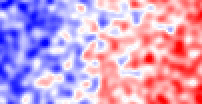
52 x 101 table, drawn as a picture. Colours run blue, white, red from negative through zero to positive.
Lone odd cells: none. Slope: up to the right. Average level on the scale: 50%. Grain: blotchy.
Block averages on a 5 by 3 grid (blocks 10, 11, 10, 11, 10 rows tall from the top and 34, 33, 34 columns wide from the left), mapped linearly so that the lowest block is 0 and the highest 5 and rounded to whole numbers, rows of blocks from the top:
0 2 4 | 0 3 4 | 0 3 5 | 1 3 5 | 1 3 5
